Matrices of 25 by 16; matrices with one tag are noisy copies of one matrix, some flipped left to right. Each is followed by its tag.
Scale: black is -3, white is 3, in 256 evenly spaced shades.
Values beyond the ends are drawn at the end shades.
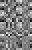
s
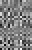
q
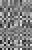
q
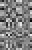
s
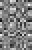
s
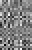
q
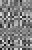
q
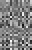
q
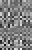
q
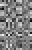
s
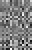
q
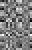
s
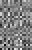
q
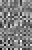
q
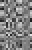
s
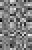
s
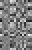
s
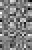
s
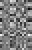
s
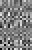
q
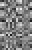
s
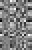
s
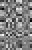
s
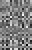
q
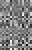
q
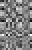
s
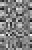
s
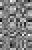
s
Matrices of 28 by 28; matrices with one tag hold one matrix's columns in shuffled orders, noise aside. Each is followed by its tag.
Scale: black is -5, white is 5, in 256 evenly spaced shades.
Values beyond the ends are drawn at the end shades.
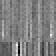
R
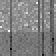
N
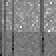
N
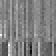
R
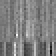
R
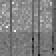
N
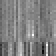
R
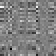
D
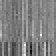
R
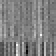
R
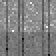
N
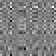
D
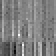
R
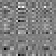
D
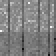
N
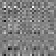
D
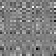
D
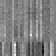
R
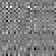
D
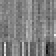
R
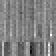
R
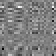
D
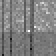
N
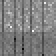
N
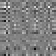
D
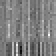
R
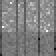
N
